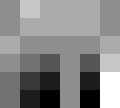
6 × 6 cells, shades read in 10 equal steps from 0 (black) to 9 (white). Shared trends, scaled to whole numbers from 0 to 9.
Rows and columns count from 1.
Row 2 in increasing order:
5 5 6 6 6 6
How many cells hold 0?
2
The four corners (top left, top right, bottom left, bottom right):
5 5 4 9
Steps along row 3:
down same same same up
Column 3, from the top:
6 6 5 3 1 0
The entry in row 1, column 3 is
6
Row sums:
35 34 32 27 22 19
